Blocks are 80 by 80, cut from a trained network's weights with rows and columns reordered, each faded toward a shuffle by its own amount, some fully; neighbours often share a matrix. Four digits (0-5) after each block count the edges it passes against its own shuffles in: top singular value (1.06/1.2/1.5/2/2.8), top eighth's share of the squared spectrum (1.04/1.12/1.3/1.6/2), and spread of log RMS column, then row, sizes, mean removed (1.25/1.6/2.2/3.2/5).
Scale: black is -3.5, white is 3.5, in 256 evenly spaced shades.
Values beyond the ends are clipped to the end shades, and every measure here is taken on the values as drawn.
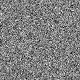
1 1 0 0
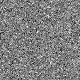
0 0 0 0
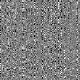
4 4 4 1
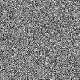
3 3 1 1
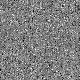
1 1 0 0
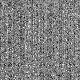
3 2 0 1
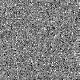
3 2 1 0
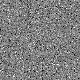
1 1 1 0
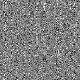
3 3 3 0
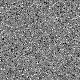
0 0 0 0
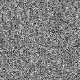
2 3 1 2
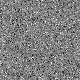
0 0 0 0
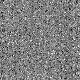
1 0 0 0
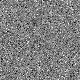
1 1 0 0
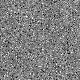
0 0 0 0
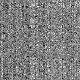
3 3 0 2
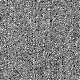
2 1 0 0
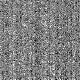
3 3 0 2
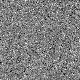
0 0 0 0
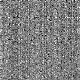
3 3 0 2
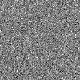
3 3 1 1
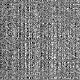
4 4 2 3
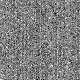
3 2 0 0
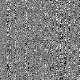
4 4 4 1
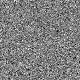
2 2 0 0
